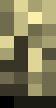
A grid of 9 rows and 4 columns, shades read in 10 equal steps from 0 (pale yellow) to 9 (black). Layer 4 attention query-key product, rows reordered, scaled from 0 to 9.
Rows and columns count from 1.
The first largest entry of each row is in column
1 1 1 2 2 1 2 1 1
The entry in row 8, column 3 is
3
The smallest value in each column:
1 1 0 2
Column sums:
46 47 29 39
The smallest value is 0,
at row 2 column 3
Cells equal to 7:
6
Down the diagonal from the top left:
4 2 5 3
